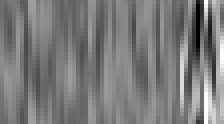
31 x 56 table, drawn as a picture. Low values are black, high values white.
Seam: vertical, 80% of the way across, the left part calmer. Grain: streaks running down. Mirror symmetry: none. Histogram: heavy tails on both sides.
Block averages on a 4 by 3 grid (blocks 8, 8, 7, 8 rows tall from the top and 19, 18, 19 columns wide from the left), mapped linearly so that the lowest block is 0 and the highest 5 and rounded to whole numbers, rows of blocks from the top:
110
111
113
125
